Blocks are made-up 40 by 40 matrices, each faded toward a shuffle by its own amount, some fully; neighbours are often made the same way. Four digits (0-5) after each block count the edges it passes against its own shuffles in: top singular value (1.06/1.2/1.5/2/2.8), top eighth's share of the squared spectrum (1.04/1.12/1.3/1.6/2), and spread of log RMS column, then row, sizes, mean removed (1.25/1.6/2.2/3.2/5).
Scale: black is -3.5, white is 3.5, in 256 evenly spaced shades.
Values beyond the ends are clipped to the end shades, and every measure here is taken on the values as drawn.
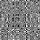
4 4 2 2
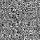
2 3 1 1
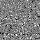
1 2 0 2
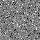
0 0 0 0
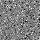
0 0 0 0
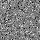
0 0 0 0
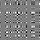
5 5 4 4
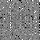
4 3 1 1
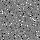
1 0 0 0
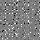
4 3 2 1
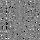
3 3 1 0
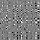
4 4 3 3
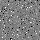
0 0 0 0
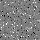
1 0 0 0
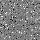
2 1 0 0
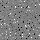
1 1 0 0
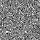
2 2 0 0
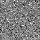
2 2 0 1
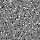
0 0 0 0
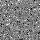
1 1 0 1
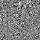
3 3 1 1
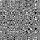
3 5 2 2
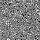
2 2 0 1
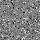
1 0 0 1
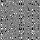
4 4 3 2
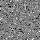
1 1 0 0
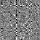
4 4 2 1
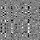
4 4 3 2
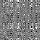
4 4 3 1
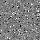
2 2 0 0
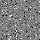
3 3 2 1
